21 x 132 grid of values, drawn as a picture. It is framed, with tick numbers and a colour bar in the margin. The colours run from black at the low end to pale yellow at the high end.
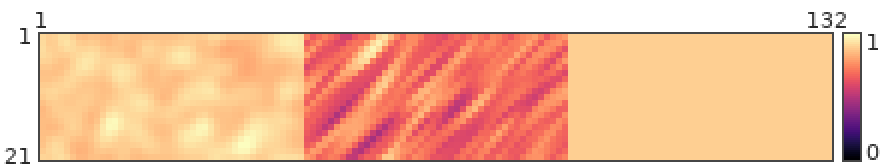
It is made of 1 by 3 panels. Panel 1,1: very high, blotchy, faint in contrast. Panel 1,2: high, slanting up to the right. Panel 1,3: very high, flat.
